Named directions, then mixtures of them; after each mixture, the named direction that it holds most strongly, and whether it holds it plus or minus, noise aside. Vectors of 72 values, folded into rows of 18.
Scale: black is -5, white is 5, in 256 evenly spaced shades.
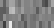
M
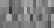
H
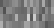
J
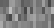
H, minus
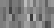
H, plus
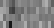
M, minus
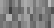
H, plus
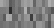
H, plus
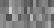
H, minus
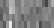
M, plus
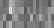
H, minus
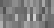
J, plus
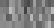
H, minus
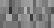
H, plus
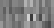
J, plus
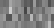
H, minus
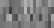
H, plus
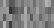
M, minus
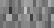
H, plus
